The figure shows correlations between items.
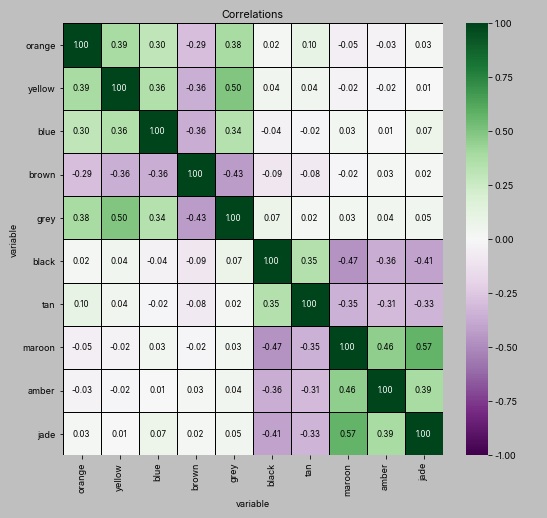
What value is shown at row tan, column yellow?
0.04
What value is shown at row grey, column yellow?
0.50
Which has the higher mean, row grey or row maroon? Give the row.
grey
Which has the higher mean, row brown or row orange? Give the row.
orange
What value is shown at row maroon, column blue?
0.03
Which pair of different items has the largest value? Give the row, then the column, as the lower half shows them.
jade, maroon
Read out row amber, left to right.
-0.03 -0.02 0.01 0.03 0.04 -0.36 -0.31 0.46 1.00 0.39
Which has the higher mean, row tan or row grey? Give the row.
grey
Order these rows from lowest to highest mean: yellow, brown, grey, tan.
brown, tan, yellow, grey
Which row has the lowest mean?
brown
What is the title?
Correlations
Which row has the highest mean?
grey
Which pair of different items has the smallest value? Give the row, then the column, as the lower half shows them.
maroon, black
